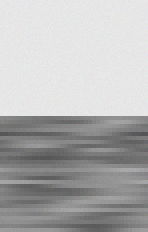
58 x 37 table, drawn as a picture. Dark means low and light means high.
The table splits into 2 rows of 1 panel. Panel 1,1: very high, flat. Panel 2,1: middling, streaked across.
